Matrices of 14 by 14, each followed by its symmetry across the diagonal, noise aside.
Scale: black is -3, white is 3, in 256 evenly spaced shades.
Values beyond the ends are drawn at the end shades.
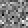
neither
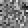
neither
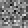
neither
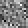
antisymmetric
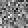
antisymmetric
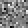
antisymmetric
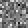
neither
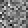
neither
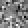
antisymmetric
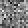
antisymmetric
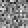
neither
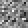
neither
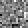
antisymmetric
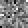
antisymmetric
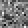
neither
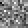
neither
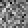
neither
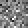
neither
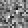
antisymmetric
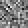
antisymmetric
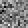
neither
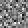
antisymmetric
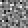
antisymmetric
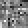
antisymmetric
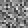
antisymmetric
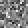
neither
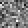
neither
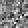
antisymmetric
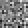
antisymmetric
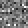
neither
